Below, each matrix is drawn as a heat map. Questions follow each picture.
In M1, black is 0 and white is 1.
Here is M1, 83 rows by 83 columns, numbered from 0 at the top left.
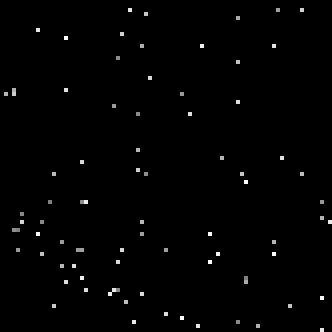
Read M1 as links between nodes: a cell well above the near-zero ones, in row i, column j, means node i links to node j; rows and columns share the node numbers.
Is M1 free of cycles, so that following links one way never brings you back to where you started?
yes
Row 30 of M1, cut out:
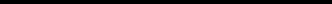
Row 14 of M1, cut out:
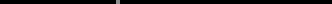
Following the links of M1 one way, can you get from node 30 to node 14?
no
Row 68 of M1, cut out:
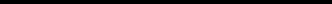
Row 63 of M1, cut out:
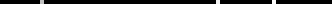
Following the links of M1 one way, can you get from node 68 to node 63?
no
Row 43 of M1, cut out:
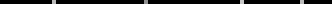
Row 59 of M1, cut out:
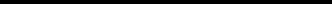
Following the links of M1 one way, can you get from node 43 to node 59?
yes
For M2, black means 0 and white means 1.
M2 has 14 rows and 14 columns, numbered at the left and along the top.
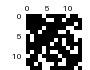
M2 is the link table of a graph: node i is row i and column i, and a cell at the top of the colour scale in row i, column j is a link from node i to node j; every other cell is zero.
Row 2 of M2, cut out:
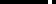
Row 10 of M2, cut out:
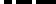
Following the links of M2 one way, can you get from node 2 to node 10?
yes
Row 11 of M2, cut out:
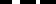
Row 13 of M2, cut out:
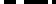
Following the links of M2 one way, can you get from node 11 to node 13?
yes
